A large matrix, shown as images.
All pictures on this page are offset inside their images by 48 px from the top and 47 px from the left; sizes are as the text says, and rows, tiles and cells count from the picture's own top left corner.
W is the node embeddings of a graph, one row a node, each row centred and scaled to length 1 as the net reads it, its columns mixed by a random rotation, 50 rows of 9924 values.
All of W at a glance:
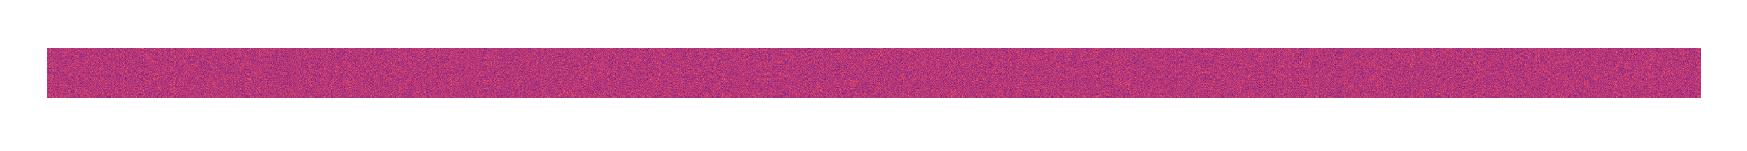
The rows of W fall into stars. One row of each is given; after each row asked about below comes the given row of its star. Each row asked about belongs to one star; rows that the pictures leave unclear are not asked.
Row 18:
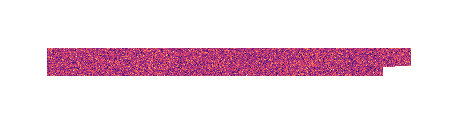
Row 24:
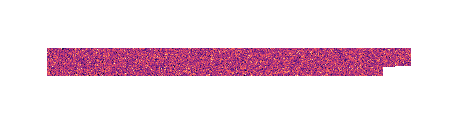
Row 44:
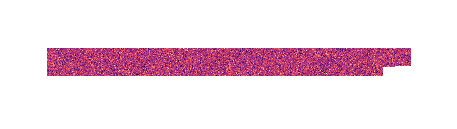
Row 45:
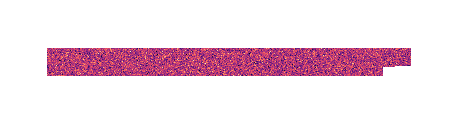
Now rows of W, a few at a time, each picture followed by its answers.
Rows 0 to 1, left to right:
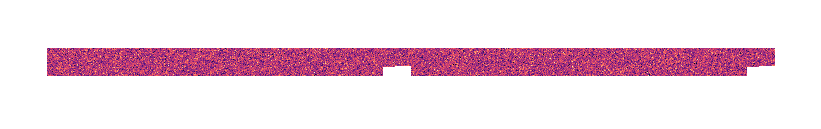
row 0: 44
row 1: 18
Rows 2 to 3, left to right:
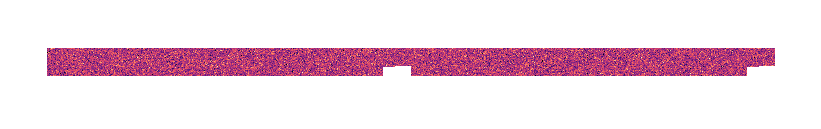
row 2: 45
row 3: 44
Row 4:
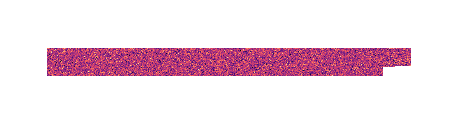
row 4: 18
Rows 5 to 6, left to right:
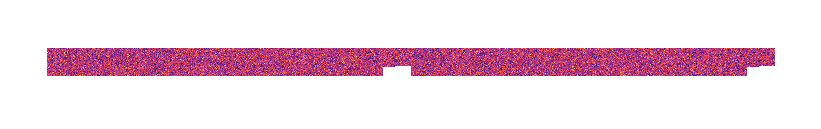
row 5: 24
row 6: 24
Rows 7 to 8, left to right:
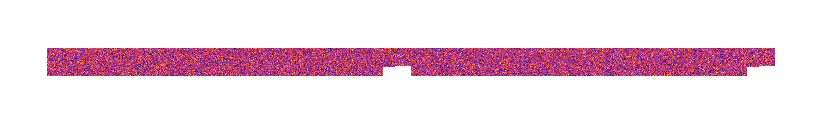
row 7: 44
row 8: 24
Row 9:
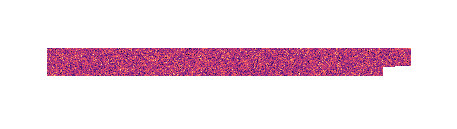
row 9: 45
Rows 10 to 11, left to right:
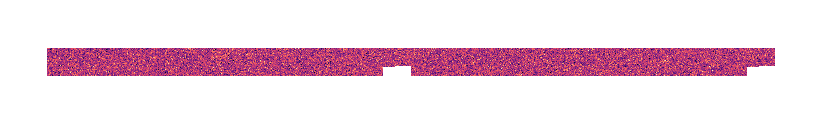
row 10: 24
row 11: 44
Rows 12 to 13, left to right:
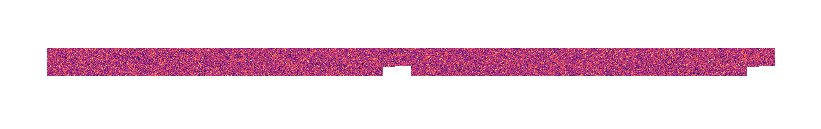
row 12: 44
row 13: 45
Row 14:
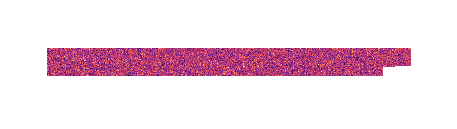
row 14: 45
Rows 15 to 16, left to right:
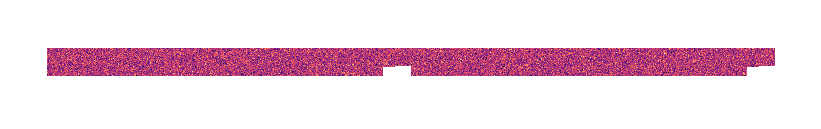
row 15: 45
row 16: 18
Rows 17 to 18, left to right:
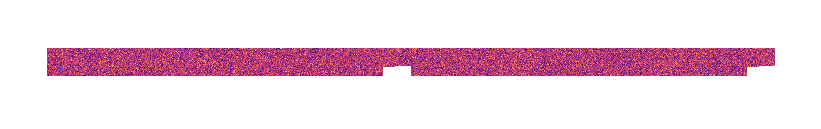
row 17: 45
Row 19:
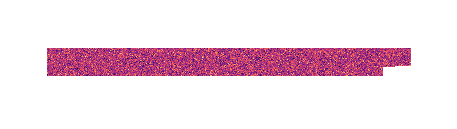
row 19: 44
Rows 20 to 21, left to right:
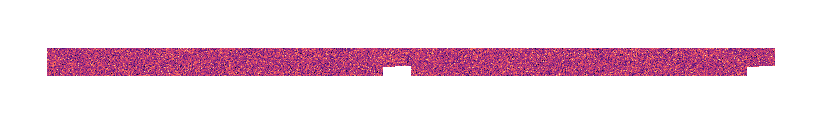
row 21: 18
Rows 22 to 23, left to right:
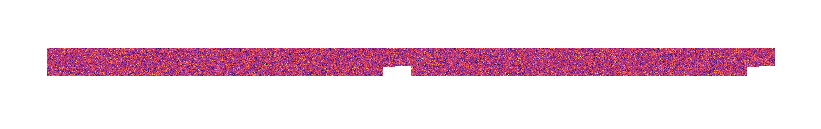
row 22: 44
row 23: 24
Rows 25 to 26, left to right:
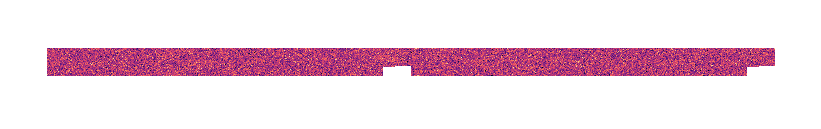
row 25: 45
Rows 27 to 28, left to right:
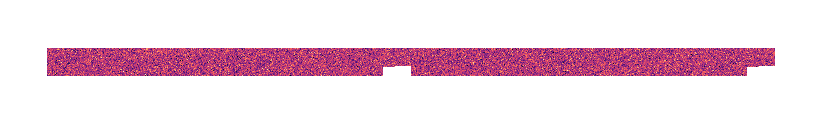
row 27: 18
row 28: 18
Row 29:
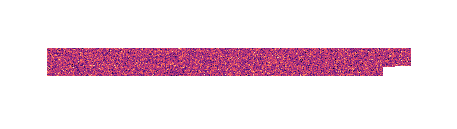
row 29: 44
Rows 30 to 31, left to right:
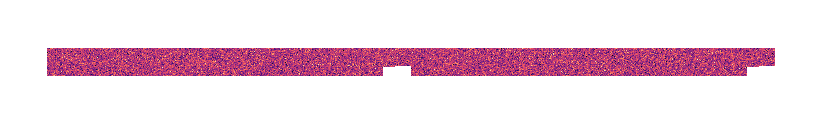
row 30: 45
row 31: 45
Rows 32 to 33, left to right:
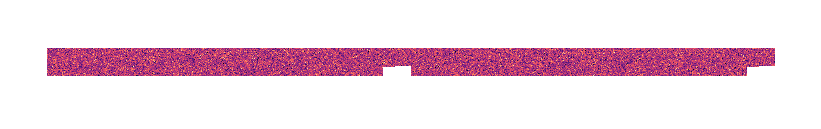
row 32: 24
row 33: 18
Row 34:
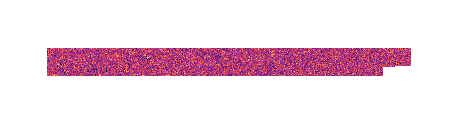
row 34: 45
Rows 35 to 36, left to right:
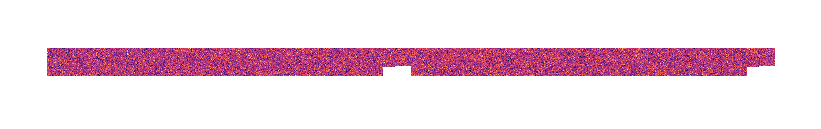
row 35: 24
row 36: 44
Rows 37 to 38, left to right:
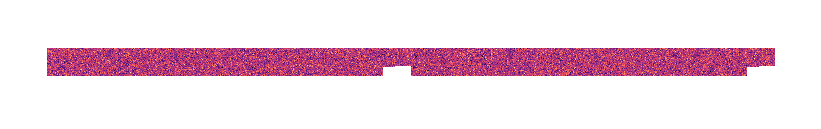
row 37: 18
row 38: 24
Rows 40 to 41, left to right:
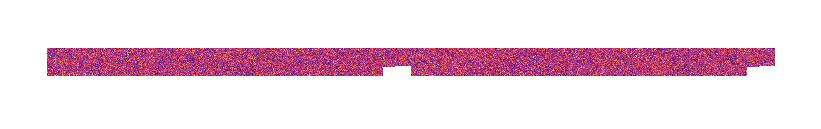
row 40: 24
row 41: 44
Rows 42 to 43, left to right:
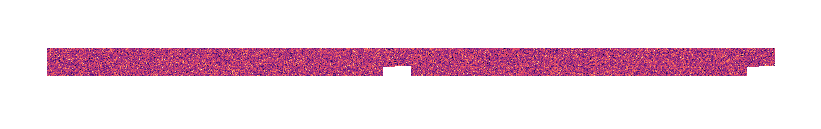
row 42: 45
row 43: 44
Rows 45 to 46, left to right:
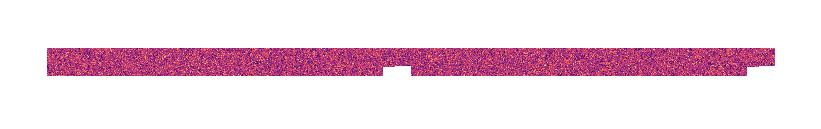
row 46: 45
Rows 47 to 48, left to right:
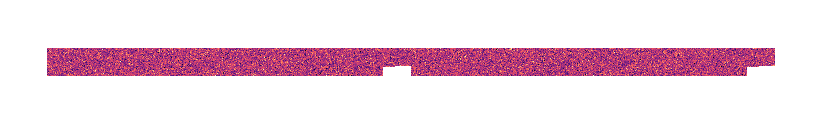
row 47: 44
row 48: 18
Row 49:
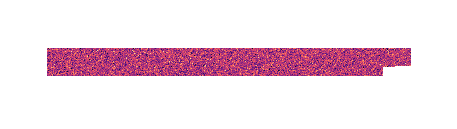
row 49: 18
